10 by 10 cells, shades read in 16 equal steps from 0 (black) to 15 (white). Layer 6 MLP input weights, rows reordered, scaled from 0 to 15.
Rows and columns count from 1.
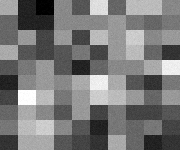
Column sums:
59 79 69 68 63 77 86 79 63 69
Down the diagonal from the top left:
10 2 4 5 2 14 11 4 7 3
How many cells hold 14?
2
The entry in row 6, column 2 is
8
